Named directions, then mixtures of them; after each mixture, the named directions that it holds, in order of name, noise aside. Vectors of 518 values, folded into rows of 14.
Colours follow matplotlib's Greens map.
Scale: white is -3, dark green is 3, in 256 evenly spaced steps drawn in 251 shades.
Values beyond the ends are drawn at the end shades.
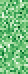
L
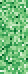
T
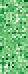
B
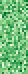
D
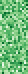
D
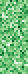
D, L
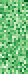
B, D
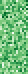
D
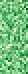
D, L, T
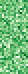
B, L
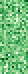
B, D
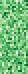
D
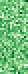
B, L, T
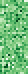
B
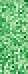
B, L, T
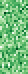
B, D, L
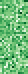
B, L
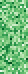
T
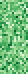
D, L, T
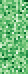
B, D, L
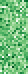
B, T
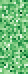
B, L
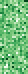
B, D
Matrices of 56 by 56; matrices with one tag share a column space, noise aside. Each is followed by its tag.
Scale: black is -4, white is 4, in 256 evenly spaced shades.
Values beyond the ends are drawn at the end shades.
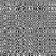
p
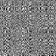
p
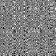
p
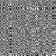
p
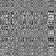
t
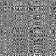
p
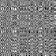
p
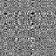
t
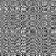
p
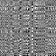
p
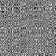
p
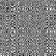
p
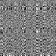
p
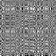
p
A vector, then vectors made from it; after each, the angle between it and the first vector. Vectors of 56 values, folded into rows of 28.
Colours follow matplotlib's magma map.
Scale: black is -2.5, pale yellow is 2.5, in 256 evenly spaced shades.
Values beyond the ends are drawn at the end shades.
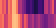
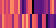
partly aligned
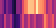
nearly opposite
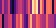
partly opposed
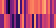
partly opposed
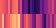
nearly parallel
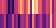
partly opposed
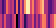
partly opposed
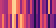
partly aligned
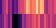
nearly opposite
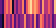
partly opposed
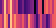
partly aligned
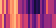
nearly parallel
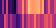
nearly opposite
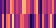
orthogonal
